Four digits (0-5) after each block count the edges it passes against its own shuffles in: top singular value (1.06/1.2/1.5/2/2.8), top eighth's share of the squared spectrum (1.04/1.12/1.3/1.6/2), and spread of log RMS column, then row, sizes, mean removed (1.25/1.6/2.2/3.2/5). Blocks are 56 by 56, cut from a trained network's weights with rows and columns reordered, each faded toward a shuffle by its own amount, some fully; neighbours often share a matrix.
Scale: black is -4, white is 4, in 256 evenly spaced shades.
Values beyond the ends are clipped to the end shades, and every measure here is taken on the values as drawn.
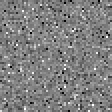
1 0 0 0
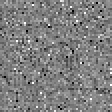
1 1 0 0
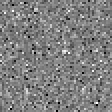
2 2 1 0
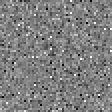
0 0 0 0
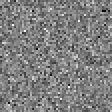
0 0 0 0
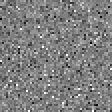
0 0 0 0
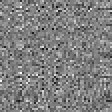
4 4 2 2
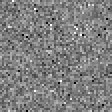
0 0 0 0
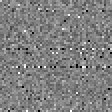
3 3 1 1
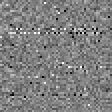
3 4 0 2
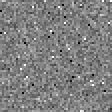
0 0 0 0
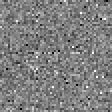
2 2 0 1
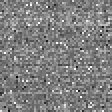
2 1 0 0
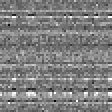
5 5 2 3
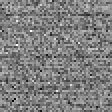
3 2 0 0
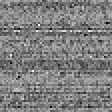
4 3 0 2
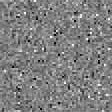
1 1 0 0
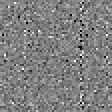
3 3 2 1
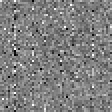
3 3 2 1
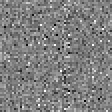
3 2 1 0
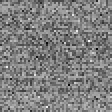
2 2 0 0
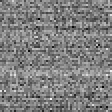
3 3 0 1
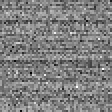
3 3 0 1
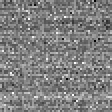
3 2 0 1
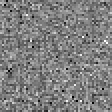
2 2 0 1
